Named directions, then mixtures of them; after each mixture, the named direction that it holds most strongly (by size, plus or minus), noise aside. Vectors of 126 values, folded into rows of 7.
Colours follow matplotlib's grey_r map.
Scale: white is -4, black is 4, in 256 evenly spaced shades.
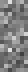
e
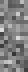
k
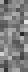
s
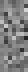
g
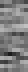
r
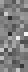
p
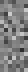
g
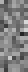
s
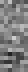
r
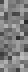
s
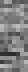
r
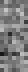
s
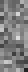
k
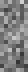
e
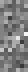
p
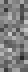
s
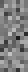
p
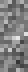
e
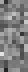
s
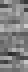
r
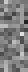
s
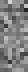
g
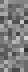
s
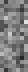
s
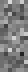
e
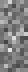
e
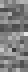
r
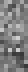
e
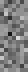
p
